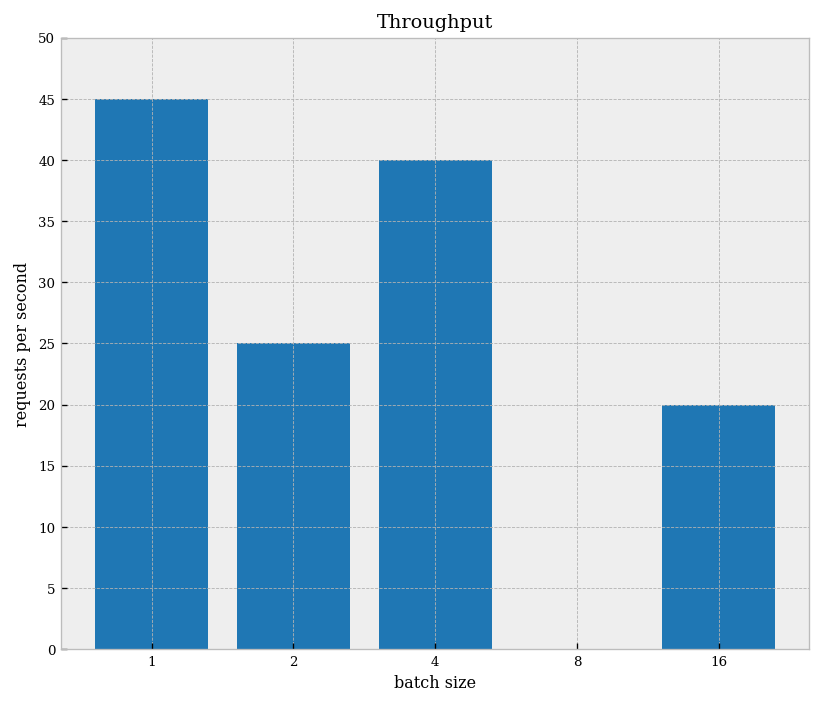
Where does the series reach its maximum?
1
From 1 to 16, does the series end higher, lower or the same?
lower
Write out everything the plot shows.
Title: Throughput
x-axis: batch size, ticks 1 2 4 8 16
y-axis: requests per second, ticks 0 5 10 15 20 25 30 35 40 45 50
Values:
45 25 40 0 20
